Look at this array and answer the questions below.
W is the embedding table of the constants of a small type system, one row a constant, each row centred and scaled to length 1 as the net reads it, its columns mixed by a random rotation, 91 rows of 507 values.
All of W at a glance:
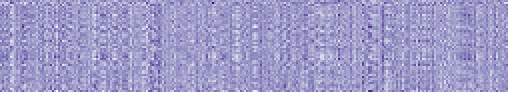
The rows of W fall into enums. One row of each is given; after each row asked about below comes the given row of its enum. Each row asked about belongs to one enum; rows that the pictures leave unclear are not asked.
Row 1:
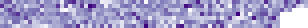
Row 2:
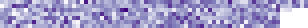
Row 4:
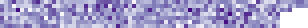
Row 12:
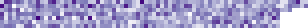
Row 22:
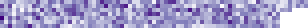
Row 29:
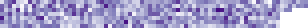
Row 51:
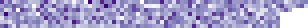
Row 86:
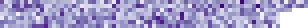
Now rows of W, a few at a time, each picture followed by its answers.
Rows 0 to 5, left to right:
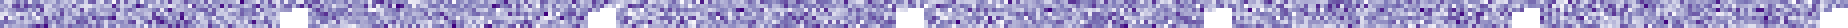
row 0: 86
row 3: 2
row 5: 29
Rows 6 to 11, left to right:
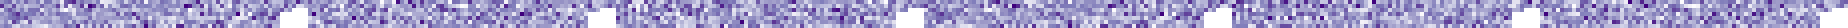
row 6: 1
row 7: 51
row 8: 29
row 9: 1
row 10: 12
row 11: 51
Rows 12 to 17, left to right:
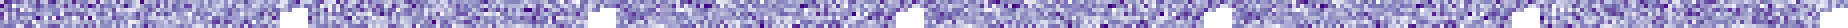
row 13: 29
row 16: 1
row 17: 22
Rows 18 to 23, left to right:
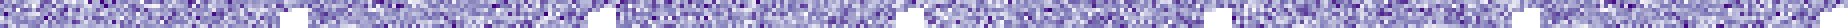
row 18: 51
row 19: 1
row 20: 12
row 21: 2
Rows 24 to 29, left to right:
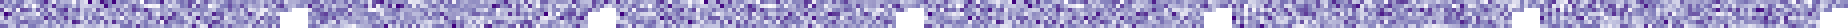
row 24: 51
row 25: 1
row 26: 51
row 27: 51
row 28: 22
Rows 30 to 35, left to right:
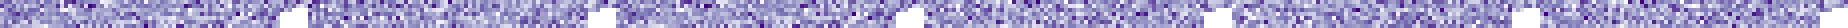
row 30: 1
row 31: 12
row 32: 1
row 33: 51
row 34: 2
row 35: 51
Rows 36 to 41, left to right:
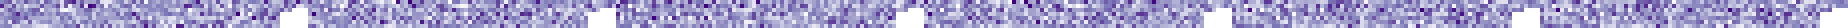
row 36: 1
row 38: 12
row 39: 51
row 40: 4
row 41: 4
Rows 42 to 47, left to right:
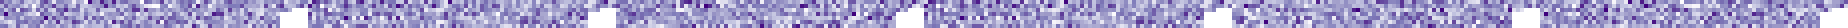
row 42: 51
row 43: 12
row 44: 1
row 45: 12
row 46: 2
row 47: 51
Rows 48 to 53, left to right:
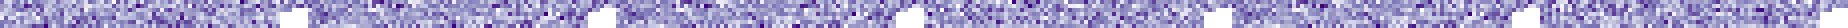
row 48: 86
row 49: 1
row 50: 1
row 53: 29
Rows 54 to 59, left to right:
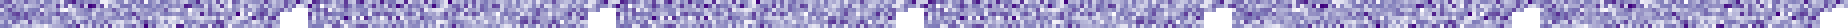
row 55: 12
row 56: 12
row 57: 12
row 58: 1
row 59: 1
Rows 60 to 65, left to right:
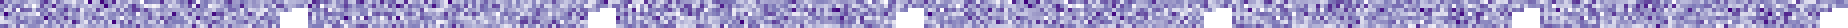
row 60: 51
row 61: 12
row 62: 29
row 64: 4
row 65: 4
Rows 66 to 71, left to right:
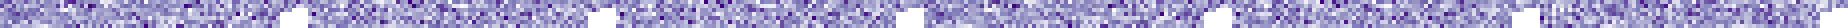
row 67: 51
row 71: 22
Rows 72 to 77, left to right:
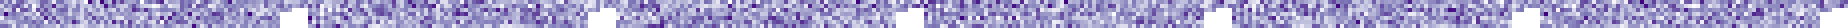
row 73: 22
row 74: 86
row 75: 12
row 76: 29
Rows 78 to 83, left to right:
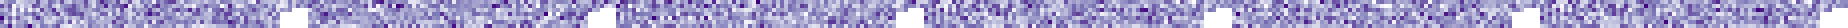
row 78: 22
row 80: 12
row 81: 29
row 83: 29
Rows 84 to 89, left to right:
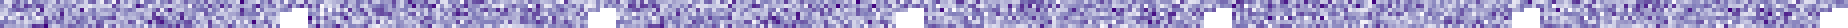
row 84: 86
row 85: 22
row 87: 4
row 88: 12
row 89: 4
